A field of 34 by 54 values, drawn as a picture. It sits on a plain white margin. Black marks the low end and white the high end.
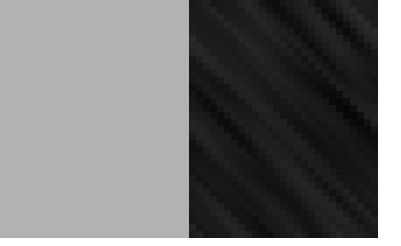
The table splits into one row of 2 panels. Panel 1,1: high, flat. Panel 1,2: very low, slanting down to the right, faint in contrast.
